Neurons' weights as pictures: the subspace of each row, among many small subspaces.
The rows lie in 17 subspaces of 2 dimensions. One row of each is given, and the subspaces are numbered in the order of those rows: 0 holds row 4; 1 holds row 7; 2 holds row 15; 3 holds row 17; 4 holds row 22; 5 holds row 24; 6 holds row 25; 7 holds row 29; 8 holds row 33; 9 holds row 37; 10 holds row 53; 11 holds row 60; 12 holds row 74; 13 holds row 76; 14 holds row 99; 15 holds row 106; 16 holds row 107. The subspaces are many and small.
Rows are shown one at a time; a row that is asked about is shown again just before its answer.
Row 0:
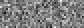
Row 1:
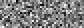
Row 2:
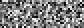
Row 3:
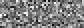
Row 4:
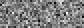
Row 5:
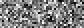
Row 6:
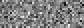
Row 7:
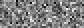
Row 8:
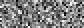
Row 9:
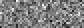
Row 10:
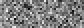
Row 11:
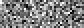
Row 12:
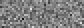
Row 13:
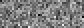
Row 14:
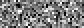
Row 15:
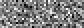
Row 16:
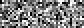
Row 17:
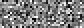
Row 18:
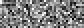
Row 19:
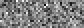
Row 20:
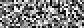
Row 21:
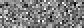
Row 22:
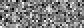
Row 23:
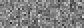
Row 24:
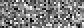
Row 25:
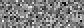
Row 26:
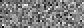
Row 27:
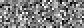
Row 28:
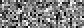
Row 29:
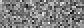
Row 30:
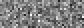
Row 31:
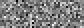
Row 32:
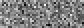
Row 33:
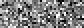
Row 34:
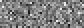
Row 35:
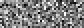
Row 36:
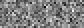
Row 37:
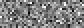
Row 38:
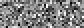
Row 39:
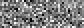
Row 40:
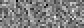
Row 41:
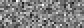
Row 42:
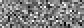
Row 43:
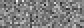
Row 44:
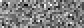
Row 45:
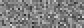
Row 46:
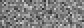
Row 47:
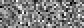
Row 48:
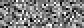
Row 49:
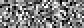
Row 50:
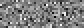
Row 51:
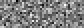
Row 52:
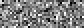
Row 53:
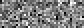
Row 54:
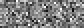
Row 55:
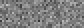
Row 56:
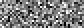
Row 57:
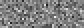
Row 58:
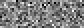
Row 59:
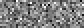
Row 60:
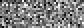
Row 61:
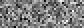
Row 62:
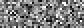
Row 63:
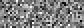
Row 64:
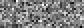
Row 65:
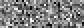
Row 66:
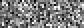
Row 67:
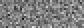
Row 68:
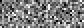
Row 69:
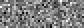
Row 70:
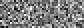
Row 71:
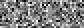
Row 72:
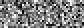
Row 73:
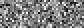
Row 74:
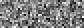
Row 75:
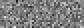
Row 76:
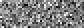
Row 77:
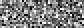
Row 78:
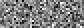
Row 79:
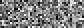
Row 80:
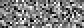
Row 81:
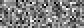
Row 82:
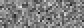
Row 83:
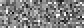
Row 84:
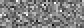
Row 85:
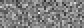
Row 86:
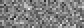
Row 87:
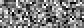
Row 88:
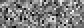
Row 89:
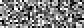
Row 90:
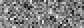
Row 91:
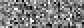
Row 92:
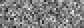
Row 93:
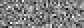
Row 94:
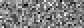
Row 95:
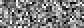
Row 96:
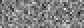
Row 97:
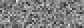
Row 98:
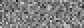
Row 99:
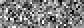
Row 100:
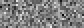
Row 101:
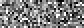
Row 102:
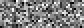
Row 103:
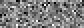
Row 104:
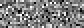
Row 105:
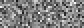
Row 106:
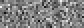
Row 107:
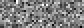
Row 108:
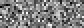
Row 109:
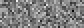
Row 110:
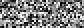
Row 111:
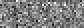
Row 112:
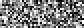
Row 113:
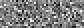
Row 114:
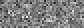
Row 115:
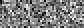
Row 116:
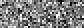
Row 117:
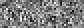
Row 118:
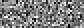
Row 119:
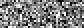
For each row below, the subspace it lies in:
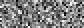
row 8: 11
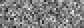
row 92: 14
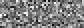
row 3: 3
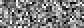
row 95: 1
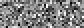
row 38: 12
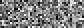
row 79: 10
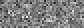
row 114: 1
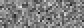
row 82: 13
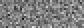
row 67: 12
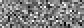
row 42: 4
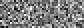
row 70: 10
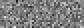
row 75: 6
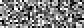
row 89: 10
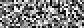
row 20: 12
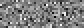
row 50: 8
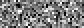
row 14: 10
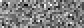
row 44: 13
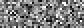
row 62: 6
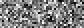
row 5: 2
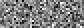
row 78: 1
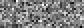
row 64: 16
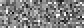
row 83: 0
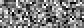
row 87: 1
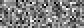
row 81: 1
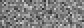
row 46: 2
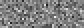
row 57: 8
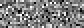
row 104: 0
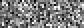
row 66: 13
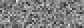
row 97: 16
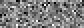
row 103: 3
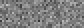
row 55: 5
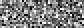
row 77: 0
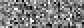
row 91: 5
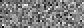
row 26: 13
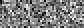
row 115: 7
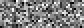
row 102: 16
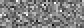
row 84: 3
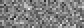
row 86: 14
